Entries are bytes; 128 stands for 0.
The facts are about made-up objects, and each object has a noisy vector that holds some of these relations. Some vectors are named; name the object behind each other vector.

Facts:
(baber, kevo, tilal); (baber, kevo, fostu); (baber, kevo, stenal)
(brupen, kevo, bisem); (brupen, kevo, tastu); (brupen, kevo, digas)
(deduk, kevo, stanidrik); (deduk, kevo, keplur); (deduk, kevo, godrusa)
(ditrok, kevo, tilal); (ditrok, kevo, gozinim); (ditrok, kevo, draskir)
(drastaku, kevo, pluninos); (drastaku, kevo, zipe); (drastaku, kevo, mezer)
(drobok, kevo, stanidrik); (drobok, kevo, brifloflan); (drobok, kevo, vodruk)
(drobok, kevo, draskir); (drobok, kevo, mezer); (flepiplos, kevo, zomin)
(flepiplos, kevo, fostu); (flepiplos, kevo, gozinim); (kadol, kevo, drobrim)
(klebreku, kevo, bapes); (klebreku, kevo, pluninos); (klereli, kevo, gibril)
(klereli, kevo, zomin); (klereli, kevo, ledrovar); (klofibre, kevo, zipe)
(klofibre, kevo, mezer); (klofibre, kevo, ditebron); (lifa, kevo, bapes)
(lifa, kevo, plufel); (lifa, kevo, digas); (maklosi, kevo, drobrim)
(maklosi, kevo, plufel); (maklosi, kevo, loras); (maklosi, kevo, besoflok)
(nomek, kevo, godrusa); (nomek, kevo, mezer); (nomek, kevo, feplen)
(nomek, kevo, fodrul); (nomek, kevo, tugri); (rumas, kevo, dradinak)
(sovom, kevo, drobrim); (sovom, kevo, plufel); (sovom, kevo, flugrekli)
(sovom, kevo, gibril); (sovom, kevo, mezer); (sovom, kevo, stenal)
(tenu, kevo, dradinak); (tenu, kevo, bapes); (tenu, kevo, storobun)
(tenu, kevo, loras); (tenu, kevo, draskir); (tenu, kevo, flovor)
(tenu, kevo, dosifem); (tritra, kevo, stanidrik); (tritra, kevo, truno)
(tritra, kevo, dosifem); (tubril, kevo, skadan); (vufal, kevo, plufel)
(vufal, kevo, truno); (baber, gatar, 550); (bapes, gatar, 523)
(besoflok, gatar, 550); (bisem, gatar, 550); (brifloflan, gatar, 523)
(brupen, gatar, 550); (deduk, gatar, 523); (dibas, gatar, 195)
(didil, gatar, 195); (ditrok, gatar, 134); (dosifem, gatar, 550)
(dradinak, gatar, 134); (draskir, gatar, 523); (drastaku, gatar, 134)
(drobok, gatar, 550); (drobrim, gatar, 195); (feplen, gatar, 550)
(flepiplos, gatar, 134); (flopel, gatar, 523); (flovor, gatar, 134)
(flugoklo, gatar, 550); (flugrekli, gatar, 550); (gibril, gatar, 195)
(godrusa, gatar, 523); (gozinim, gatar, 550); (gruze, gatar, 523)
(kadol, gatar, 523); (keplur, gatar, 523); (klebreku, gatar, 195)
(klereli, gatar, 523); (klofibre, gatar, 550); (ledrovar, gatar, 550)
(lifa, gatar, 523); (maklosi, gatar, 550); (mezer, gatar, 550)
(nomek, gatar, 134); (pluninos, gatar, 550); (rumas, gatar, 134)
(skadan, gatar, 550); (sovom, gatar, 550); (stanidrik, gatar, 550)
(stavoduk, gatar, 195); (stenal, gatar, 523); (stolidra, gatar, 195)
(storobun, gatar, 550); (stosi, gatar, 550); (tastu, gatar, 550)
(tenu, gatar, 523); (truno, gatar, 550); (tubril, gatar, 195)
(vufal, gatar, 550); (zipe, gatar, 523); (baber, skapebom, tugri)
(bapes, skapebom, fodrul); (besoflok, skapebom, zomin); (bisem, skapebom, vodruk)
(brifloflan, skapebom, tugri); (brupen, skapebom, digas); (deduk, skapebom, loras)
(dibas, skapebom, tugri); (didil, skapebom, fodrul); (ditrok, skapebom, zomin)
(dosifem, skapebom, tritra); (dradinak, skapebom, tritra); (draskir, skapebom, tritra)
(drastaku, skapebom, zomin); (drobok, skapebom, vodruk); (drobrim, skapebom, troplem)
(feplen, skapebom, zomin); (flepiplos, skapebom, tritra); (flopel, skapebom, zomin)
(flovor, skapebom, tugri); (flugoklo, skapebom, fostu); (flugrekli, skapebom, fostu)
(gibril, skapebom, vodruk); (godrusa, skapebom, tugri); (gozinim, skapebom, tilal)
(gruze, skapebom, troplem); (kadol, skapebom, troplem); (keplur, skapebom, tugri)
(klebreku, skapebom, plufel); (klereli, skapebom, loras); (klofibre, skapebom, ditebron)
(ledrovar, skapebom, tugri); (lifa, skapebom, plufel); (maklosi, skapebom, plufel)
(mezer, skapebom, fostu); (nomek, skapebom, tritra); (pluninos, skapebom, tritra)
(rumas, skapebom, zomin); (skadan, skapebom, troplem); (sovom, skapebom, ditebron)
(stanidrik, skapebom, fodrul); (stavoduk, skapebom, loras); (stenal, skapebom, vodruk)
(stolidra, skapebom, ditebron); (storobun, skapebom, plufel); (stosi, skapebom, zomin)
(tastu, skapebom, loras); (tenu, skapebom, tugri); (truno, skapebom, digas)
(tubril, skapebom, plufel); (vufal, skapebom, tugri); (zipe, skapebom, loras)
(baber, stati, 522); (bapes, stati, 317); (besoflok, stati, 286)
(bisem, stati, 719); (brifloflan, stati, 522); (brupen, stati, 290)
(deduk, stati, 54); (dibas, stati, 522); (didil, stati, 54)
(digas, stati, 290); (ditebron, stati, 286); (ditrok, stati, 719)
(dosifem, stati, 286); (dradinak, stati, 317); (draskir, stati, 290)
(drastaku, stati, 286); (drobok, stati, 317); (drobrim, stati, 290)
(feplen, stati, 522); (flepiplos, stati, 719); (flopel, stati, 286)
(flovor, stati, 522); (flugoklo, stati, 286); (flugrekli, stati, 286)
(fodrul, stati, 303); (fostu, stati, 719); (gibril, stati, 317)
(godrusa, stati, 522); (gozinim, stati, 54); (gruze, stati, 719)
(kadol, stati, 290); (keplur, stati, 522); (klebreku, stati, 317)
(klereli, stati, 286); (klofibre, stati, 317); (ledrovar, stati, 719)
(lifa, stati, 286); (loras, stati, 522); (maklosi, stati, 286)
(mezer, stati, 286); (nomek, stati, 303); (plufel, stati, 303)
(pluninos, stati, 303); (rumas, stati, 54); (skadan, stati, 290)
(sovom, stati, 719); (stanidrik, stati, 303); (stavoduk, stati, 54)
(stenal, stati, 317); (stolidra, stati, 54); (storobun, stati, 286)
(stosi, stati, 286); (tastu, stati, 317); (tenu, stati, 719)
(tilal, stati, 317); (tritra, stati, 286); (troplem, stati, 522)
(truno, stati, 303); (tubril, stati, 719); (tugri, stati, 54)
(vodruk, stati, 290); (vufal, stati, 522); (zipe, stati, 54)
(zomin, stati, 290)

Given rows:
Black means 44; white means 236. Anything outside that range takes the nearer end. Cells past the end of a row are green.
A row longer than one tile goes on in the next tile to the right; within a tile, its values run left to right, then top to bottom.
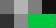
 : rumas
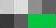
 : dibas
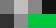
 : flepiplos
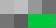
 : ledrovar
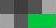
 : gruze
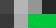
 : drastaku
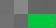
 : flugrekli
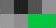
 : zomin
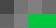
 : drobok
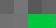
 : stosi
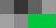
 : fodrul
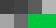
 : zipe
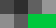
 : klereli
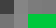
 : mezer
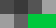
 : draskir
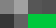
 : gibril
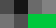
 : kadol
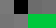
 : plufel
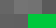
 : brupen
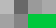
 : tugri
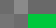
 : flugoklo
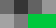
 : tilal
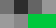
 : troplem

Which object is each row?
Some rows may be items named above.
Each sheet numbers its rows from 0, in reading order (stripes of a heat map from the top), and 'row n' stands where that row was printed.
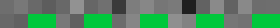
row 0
truno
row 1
gozinim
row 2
klofibre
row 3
loras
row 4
stanidrik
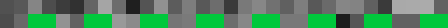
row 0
sovom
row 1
deduk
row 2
zomin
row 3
feplen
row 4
klofibre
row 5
feplen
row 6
drobrim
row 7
baber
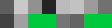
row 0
nomek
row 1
ledrovar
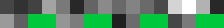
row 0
flopel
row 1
digas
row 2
klebreku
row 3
flovor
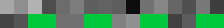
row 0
vufal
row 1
dosifem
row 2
tritra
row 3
maklosi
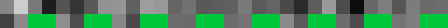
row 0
dradinak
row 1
bapes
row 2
tenu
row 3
besoflok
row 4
stosi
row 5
klereli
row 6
lifa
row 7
pluninos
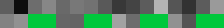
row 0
tritra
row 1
brupen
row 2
zipe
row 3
bapes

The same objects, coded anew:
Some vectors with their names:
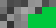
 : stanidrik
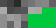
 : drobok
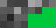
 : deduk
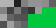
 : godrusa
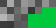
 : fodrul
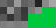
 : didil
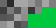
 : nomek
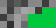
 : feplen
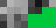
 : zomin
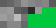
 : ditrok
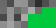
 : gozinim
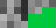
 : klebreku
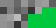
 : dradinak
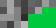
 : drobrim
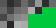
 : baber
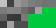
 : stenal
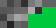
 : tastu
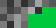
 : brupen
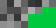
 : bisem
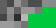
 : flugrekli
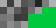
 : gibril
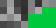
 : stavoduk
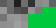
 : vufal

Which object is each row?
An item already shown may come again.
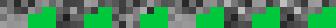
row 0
vufal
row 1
deduk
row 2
brupen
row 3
vufal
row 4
zipe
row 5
zipe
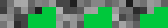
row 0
tritra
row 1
drobok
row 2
tenu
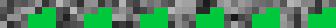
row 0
dosifem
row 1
zipe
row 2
loras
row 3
zomin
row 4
flopel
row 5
plufel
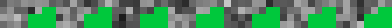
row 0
drastaku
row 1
besoflok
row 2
deduk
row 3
drobok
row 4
draskir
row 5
pluninos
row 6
drobrim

